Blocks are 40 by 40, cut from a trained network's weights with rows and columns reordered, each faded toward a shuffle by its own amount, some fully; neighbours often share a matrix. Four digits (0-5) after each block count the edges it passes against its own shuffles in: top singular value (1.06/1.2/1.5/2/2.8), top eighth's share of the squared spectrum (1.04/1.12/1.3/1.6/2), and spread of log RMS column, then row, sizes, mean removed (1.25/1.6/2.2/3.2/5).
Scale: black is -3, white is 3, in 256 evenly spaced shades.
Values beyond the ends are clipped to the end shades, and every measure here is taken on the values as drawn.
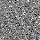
0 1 0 0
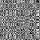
4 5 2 2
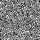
0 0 0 0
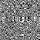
3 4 2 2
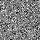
0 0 0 0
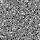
1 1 0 0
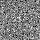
0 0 0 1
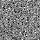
0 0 0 0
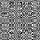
4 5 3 3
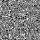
2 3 1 1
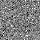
2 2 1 0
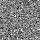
1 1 0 0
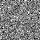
0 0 0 0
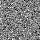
0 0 0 0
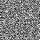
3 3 0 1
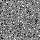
0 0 0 0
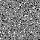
1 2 0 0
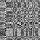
4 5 2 2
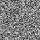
3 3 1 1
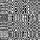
4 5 2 0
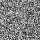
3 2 0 0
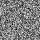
1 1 0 0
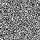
3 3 0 0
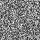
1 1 0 0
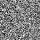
1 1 0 0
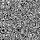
3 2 0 0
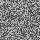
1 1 0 0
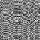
4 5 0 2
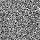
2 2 0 0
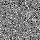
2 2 0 0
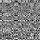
4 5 0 3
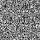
3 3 1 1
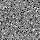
1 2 0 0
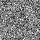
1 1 0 0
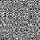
4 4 1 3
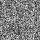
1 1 0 0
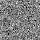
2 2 0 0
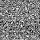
2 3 0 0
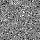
2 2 0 1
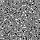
0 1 0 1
